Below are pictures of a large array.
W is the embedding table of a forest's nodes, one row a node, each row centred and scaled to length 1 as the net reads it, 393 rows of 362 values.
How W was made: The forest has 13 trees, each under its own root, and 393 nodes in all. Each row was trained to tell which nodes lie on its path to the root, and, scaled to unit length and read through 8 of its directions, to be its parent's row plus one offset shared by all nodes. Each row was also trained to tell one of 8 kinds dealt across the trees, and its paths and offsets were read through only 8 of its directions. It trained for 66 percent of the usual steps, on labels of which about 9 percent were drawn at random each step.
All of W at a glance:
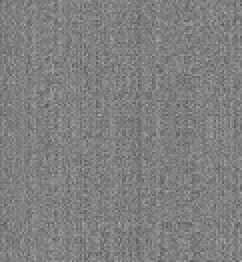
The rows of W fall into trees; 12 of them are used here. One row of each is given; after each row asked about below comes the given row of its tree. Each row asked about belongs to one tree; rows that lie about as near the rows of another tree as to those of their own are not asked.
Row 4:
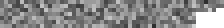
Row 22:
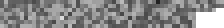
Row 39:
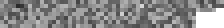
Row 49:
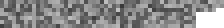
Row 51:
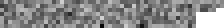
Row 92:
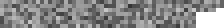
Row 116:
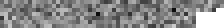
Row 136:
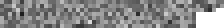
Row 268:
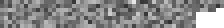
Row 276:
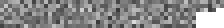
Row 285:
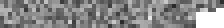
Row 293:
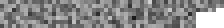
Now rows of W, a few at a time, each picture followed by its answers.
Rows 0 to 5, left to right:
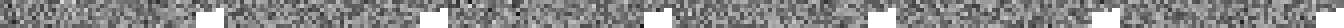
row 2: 51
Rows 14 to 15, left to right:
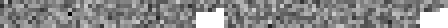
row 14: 51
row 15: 276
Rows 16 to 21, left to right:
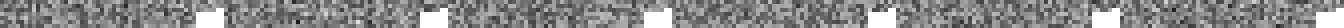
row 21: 39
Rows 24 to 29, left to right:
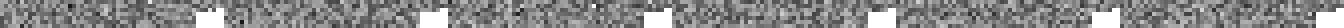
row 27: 92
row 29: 276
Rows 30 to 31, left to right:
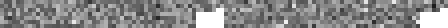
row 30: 22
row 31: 51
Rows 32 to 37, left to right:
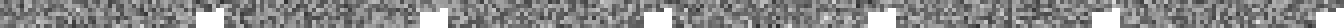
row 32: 39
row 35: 92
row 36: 49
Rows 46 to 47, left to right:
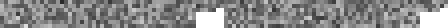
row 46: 285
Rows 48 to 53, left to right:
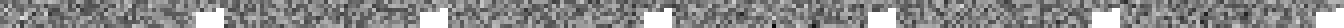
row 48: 4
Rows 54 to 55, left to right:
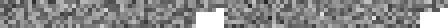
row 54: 92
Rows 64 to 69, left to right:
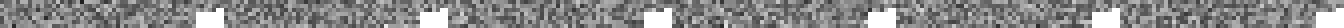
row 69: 92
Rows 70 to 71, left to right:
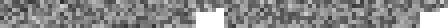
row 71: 92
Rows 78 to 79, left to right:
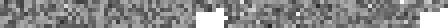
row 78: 39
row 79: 136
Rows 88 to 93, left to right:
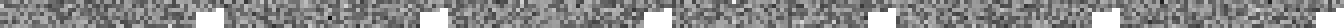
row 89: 136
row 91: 276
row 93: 51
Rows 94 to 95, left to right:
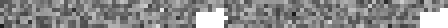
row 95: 136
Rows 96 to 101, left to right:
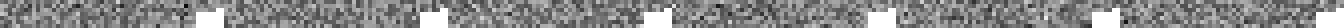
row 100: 285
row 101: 276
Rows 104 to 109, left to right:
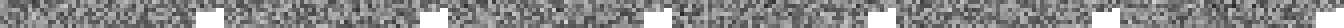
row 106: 4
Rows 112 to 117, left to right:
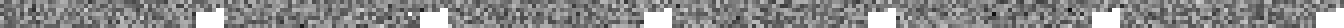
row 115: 39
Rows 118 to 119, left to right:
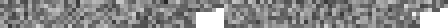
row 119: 285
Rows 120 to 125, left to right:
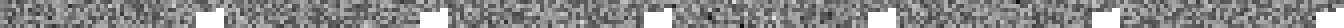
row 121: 4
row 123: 293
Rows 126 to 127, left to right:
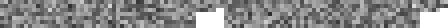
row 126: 49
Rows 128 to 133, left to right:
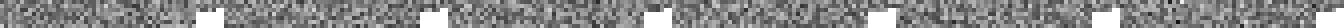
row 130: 92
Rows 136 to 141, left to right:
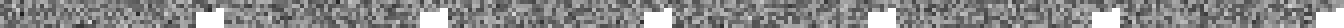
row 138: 39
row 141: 49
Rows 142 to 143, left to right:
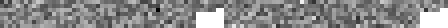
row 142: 268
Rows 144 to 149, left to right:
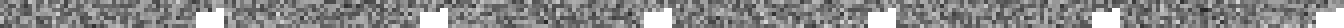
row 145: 116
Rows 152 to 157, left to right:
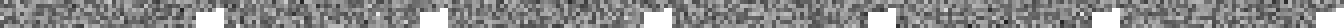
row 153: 136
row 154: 92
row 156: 136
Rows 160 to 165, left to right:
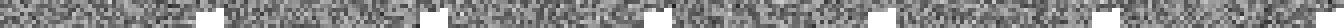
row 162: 285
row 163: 293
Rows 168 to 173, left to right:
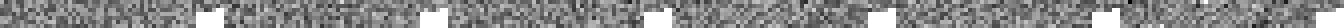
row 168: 39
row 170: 4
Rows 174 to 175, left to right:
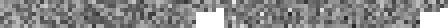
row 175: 39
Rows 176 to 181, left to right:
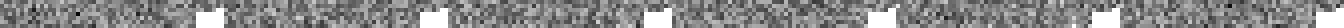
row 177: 136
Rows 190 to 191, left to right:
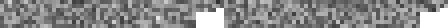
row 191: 92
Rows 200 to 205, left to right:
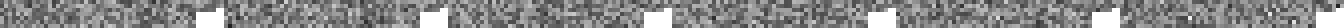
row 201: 22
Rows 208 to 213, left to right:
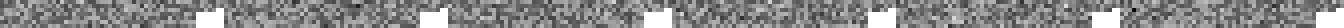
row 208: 276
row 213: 276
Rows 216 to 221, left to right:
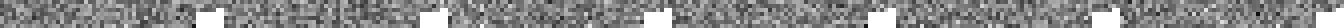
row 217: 49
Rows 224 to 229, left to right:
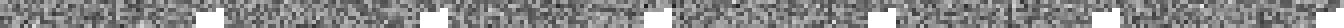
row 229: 276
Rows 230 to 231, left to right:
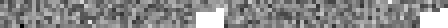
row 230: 49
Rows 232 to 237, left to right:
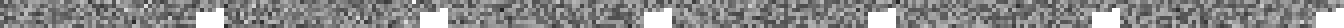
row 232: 136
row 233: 136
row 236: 116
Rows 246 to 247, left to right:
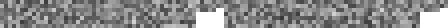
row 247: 92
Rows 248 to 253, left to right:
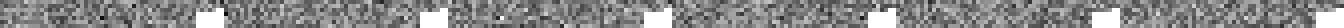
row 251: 276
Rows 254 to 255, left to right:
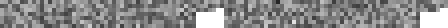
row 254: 136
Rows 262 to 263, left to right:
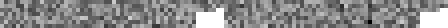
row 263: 92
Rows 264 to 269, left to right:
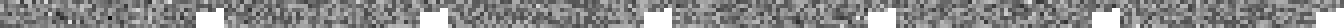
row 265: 39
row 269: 4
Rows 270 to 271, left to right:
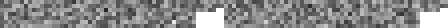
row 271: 4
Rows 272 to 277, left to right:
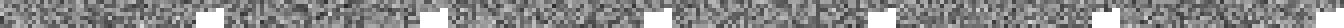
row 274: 268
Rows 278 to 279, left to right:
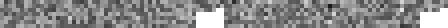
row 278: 39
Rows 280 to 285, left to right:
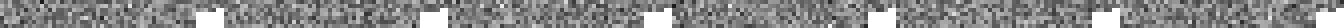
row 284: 276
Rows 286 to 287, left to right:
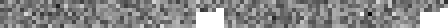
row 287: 39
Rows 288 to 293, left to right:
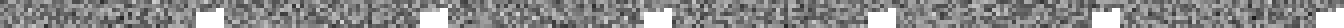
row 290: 4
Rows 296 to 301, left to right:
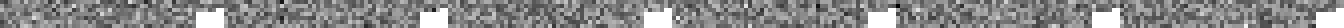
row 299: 92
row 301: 276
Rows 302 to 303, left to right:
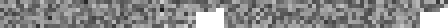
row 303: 92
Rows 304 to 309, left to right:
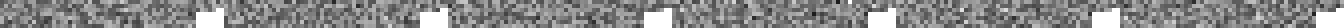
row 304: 293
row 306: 276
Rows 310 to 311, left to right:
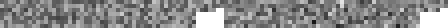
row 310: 39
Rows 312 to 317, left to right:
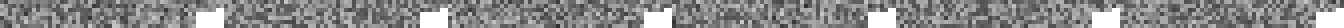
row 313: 293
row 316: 4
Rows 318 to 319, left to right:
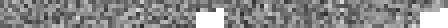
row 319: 4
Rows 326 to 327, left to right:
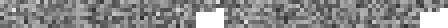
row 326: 39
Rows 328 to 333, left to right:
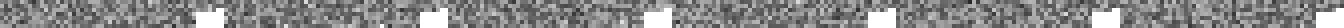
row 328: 4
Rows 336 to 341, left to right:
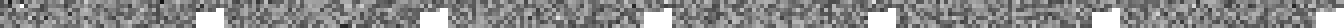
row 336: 51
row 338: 268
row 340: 136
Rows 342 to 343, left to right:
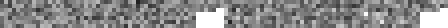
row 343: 92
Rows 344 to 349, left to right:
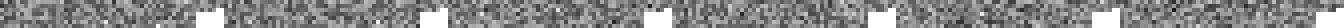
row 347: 22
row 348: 39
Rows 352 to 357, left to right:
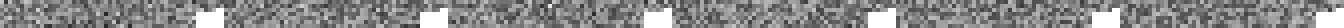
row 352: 39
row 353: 276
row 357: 92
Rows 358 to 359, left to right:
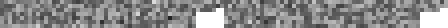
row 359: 293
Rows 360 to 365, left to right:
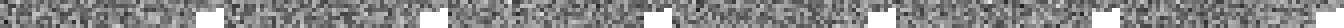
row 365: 4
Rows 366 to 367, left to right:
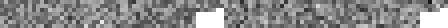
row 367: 4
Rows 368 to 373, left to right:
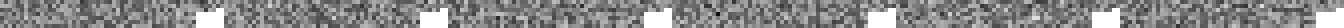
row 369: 4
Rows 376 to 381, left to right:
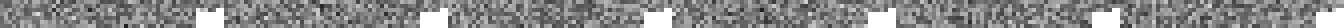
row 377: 276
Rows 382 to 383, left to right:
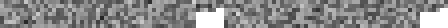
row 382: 285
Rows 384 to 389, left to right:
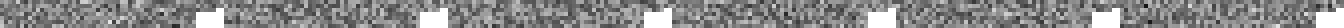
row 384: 276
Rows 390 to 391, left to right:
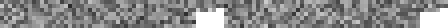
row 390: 4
